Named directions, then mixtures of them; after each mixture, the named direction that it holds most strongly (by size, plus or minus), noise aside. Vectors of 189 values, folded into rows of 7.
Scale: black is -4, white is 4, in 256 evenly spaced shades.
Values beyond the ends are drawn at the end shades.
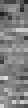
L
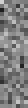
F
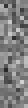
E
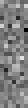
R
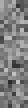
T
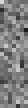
F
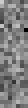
R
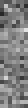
L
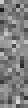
F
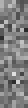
T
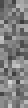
T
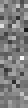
R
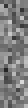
E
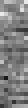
L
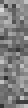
L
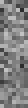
F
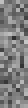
F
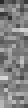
L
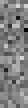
R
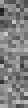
F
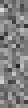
F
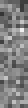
L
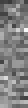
L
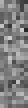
T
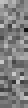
T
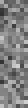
F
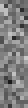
E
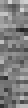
L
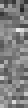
L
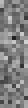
F
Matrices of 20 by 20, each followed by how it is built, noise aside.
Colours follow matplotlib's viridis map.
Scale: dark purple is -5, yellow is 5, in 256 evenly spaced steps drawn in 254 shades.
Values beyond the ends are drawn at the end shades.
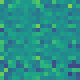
low rank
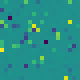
sparse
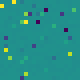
sparse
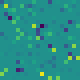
sparse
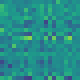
low rank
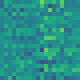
low rank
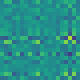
low rank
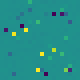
sparse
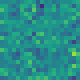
low rank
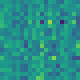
low rank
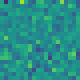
low rank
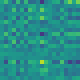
low rank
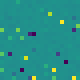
sparse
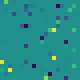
sparse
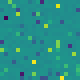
sparse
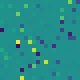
sparse
